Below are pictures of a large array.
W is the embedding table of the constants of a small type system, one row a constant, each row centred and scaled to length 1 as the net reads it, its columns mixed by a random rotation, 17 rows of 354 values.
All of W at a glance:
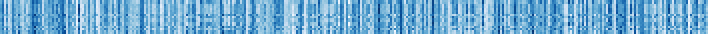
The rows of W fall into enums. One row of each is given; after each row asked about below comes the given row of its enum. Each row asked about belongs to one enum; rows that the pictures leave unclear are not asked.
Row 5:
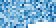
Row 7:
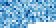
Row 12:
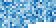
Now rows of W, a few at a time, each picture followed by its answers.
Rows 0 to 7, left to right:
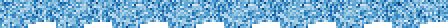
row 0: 12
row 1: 12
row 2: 5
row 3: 5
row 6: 5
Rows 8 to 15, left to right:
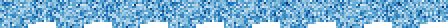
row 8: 12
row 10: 5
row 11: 12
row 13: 7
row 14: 5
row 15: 7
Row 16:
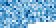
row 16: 7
